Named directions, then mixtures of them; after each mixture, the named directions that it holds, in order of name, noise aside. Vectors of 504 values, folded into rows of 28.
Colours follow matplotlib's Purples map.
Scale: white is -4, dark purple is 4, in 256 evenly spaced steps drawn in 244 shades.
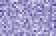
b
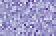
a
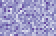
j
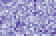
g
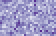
g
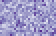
g, j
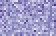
b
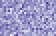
j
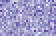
b, g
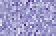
a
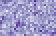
g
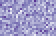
g, j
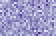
b, g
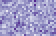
g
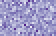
a
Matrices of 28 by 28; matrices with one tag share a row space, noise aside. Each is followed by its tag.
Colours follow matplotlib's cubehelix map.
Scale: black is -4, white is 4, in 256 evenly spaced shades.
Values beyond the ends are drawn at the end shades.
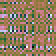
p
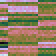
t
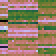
t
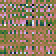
p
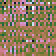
p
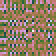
p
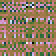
p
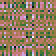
p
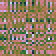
p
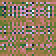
p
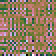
p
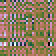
p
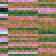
t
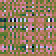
p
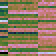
t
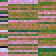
t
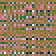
p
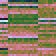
t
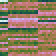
t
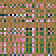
p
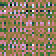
p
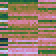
t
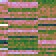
t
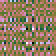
p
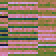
t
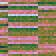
t
